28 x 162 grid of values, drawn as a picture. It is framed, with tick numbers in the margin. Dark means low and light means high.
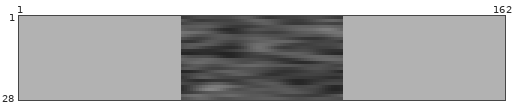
The table splits into one row of 3 panels. Panel 1,1: high, flat. Panel 1,2: low, streaked across. Panel 1,3: high, flat.
